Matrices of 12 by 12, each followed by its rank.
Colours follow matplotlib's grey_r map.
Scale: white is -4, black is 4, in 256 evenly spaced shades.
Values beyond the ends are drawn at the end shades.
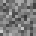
full rank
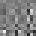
two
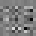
two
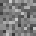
full rank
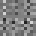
two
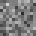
full rank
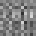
two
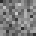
full rank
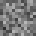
full rank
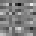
two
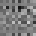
two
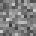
full rank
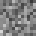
full rank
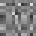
two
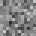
full rank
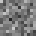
full rank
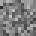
full rank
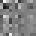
two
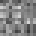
two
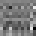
two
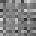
two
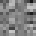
two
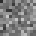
full rank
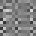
two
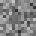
full rank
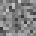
full rank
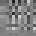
two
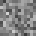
full rank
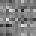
two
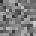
full rank
